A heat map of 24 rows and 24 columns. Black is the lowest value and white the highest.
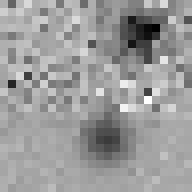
Overall the values sit about 60% of the way up the scale. The bottom part is calmer, past a seam about 60% of the way down. Neither half mirrors the other. There are two dips.
